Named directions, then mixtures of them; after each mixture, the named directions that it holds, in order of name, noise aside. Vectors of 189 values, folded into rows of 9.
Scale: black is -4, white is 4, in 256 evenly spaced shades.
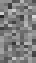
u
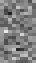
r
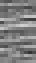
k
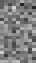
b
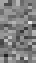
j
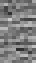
k, r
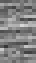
k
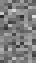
u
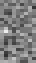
b, r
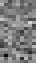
j, k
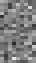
j, r, u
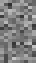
j, u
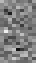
r
